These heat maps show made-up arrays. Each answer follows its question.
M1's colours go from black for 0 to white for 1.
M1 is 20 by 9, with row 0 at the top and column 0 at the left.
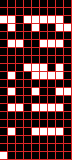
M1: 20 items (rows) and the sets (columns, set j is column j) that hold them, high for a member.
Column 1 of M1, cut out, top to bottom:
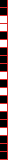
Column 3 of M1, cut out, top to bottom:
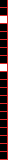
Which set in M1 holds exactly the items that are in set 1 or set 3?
7
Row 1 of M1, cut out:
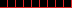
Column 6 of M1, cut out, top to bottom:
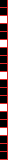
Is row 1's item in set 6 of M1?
no
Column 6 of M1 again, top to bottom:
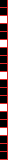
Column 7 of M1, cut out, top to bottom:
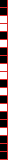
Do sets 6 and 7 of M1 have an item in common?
yes
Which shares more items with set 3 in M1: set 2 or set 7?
set 7
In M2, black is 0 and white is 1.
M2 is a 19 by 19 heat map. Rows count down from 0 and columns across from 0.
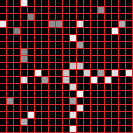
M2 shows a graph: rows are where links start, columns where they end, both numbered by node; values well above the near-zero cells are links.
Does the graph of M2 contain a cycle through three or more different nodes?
no
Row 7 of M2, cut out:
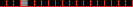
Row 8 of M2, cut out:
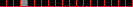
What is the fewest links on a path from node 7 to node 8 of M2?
2
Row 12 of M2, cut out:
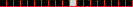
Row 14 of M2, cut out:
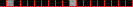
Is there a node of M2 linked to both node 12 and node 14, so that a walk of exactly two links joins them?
yes
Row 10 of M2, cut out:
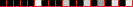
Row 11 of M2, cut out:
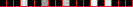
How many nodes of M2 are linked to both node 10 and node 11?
1
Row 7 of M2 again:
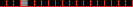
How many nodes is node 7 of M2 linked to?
1
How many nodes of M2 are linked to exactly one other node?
12
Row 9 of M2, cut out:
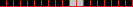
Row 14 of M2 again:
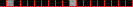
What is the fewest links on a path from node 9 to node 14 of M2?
2
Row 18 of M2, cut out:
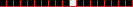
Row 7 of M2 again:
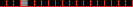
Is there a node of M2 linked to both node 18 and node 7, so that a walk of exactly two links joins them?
no
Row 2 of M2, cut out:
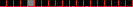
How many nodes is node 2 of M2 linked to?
1
